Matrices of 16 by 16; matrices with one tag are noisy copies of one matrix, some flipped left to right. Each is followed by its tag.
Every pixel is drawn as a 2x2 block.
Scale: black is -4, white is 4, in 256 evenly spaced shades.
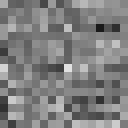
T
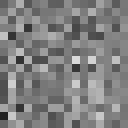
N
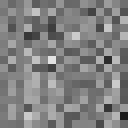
N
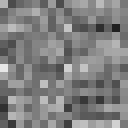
T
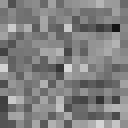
T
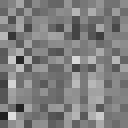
N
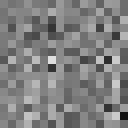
N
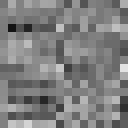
T
